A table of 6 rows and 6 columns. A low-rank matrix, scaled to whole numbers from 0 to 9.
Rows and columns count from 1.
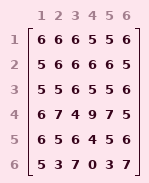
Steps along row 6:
down up down up up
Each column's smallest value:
5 3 4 0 3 5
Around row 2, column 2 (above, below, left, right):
6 5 5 6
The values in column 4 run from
0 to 9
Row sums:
34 34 32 38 32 25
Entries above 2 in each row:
6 6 6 6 6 5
